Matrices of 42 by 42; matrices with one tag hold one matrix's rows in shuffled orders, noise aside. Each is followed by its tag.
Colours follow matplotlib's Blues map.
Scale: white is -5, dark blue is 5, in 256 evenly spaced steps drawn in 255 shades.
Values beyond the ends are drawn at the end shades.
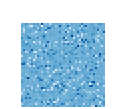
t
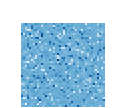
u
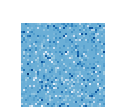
t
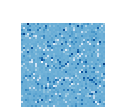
t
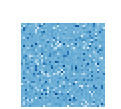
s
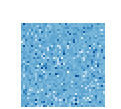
s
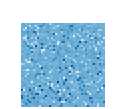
u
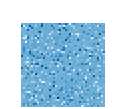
u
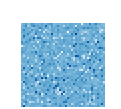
s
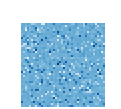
u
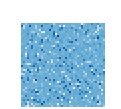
u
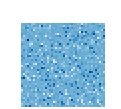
t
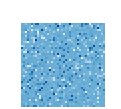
u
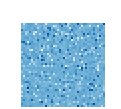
t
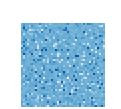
s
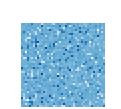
u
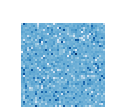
s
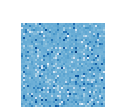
s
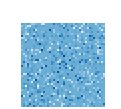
u
